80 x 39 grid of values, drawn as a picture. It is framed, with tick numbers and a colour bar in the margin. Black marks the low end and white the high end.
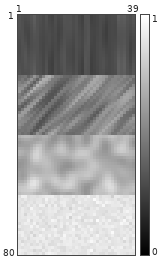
It is made of 4 by 1 panels. Panel 1,1: low, streaked downward, faint in contrast. Panel 2,1: middling, slanting up to the right. Panel 3,1: high, blotchy. Panel 4,1: very high, fine-grained, faint in contrast.
